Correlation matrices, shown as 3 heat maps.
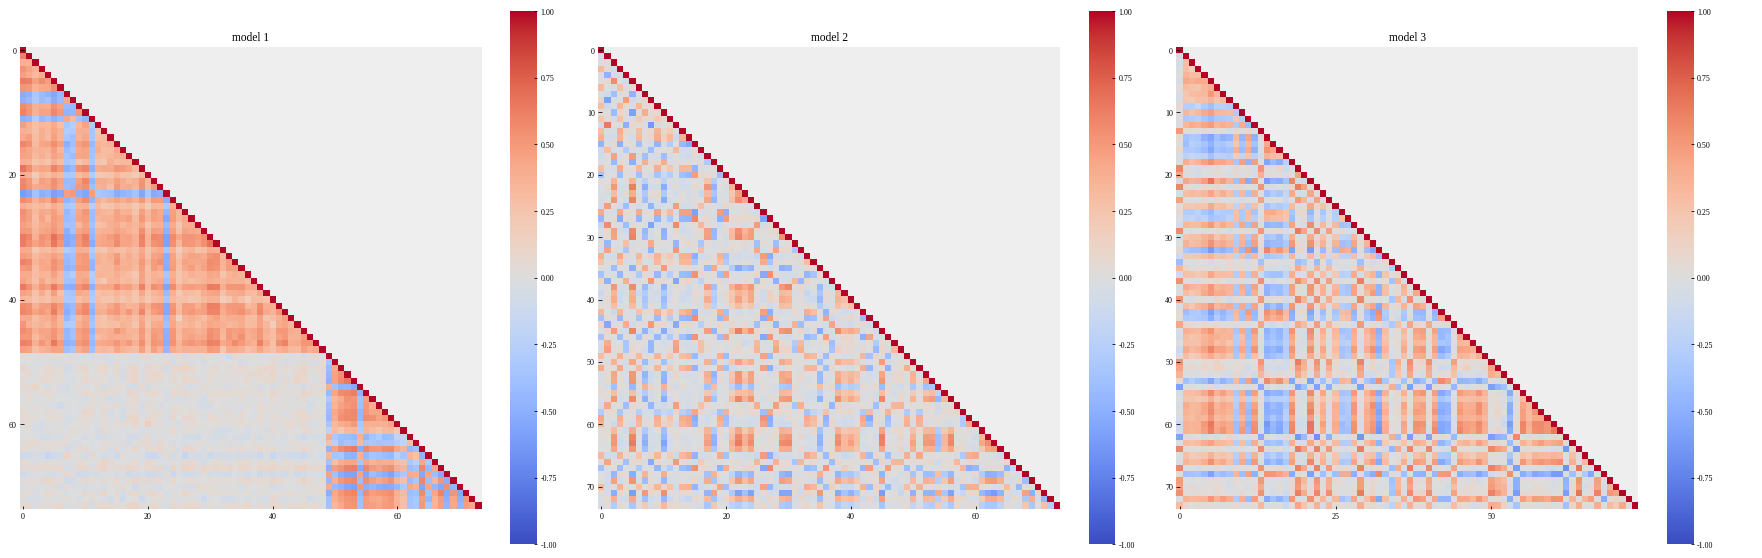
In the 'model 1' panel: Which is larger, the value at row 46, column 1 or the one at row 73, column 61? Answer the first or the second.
the first
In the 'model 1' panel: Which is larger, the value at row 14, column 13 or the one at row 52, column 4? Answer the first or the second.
the first
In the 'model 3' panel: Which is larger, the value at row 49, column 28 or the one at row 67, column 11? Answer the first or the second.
the first
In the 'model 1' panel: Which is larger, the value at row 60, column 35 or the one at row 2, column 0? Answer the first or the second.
the second
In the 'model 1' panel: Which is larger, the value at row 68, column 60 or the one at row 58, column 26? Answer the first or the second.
the second
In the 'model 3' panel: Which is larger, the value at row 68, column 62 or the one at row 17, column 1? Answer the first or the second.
the first
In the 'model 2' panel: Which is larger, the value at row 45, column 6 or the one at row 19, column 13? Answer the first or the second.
the second
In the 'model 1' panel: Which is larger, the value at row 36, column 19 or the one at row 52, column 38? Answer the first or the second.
the first
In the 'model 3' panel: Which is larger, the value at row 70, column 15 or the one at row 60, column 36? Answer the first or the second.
the second
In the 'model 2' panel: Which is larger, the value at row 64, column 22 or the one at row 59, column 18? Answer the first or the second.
the first
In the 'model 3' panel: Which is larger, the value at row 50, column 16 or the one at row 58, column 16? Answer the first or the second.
the first
